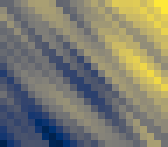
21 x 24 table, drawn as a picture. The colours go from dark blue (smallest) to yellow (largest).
The histogram is bell-shaped. Streaks slant down to the right. Values rise toward the top right. The ninth with the highest average is the top right. The halves do not mirror each other. No lone cell stands out from its neighbours.
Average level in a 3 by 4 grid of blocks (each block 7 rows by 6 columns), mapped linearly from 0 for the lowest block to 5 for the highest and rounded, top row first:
2 3 4 5 / 1 1 2 5 / 0 1 2 3
